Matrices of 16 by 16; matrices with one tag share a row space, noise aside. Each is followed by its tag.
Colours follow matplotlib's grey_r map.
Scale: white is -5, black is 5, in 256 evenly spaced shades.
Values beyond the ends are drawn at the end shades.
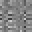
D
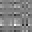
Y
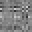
Y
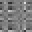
D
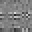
Y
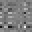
D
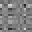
D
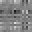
Y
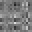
Y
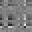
D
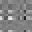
D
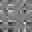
D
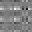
Y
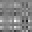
Y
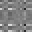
D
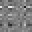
D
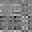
Y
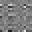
D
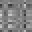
D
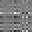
Y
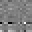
D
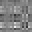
Y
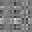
Y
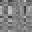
D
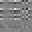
Y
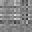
Y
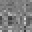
D
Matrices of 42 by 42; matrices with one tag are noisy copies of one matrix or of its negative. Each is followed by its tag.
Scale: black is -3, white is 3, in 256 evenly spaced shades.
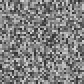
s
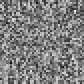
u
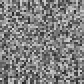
u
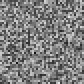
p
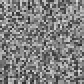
u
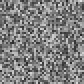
s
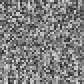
u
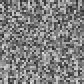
u
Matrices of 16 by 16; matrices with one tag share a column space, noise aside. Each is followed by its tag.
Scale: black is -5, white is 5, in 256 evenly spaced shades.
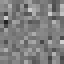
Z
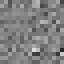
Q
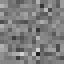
Q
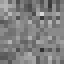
Z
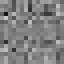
Z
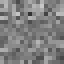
Z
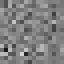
Q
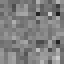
Z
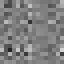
Q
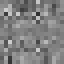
Z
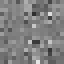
Z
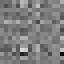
Q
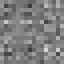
Q
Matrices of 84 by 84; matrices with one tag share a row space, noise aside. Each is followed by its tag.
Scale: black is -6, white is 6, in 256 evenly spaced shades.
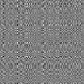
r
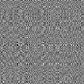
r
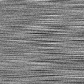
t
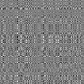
r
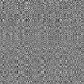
r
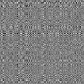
r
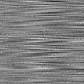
t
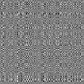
r
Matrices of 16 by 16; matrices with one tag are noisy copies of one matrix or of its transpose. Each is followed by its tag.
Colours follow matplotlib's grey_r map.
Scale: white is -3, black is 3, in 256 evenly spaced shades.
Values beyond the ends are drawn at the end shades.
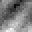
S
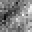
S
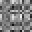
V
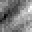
S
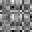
V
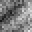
S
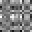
V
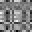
V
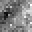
S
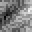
S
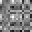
V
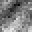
S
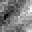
S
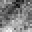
S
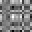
V
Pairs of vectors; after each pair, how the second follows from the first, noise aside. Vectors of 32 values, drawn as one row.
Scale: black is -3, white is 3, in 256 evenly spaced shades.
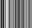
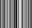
wrapped around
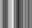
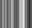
wrapped around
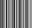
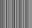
shrunk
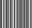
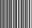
wrapped around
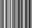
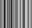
negated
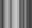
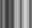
wrapped around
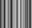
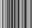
wrapped around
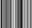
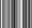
negated
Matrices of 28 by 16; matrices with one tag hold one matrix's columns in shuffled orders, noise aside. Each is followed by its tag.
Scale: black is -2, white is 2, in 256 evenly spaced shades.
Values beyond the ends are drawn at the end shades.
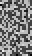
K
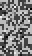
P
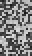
P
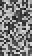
K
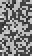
K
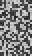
K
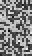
P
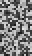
K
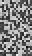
K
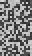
K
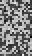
P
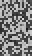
K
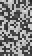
K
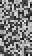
K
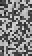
K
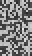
K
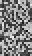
K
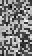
P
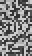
K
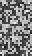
P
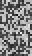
P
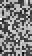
K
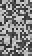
P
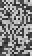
P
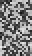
K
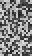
K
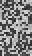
P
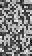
P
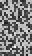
K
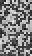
P
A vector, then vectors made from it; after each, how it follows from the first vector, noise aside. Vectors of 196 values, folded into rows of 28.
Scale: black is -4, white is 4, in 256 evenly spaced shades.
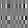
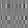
shrunk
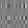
shrunk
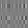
shrunk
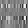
sign-scrambled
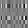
copied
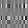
copied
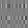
shrunk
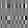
copied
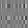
shrunk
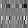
sign-scrambled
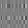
shrunk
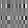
copied
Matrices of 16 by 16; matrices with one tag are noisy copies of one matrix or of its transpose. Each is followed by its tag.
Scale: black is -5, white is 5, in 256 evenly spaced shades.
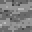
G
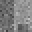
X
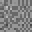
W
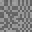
W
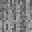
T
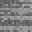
T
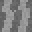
G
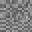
W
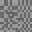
W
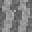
G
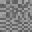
W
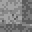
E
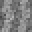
G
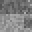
X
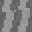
G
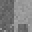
X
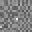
W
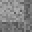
E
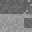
X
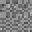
W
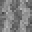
G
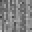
T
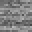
T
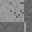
E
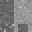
X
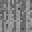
T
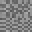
W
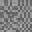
W
